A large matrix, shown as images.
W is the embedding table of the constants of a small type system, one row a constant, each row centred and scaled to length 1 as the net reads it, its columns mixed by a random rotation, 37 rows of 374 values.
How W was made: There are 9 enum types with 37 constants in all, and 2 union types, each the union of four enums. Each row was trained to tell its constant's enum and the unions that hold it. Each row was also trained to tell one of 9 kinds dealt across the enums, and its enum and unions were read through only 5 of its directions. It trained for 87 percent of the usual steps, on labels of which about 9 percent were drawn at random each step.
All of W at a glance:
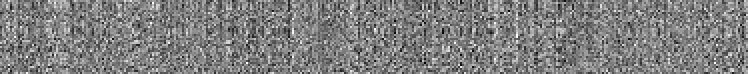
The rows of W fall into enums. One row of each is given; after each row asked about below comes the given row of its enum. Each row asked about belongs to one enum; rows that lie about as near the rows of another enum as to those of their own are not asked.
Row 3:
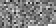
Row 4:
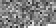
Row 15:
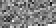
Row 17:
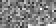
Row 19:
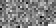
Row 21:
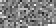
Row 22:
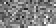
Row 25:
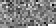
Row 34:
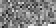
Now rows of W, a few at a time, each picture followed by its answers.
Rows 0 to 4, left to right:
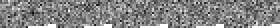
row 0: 17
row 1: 15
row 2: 3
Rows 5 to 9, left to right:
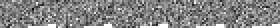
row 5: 15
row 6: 19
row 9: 21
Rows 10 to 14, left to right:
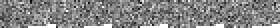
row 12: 4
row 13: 19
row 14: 15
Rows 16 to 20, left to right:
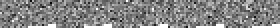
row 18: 17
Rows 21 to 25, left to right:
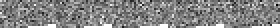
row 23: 4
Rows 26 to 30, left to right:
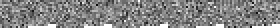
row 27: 15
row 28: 19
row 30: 4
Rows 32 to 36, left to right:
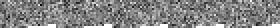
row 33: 25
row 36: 19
